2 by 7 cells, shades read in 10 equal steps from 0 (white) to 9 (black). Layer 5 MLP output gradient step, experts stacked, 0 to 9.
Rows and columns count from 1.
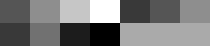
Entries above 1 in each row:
6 7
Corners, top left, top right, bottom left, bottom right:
6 4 7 3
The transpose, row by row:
6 7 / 4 5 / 2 8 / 0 9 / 7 3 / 6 3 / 4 3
